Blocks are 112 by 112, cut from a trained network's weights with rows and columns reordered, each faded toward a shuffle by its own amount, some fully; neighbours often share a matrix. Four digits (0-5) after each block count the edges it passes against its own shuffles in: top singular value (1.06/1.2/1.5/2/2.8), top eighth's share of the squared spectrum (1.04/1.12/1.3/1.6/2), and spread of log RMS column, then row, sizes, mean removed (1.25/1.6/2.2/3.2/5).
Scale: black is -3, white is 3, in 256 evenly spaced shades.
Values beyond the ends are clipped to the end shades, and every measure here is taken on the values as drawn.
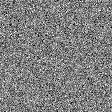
1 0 0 0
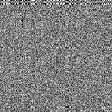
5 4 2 3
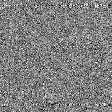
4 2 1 2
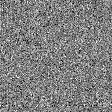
2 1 0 0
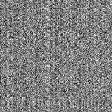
4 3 0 2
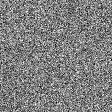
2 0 0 0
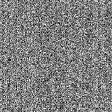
3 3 1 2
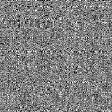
4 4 2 3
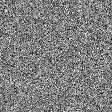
0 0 0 0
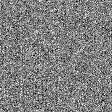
2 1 0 0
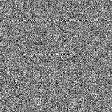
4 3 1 2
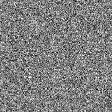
3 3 0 2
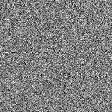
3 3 0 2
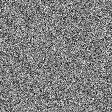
1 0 0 0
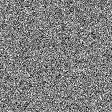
1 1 0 0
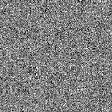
3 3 1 2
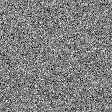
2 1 0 0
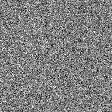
2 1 0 0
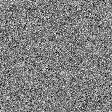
0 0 0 0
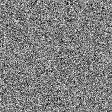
2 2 0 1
